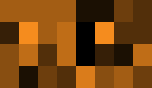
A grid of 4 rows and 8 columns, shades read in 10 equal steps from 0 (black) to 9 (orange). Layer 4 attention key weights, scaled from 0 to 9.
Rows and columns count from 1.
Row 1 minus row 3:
1 -1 3 -1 1 -1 3 -4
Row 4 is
5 1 4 3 8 5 6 4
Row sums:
33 39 32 36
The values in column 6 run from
1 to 9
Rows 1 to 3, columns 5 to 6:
1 1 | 0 9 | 0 2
